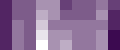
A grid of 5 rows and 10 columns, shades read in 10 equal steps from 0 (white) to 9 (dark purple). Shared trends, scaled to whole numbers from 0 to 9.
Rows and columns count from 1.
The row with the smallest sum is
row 5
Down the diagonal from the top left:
8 6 6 1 4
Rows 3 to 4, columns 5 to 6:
5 5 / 4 4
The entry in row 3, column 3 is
6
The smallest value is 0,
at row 5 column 4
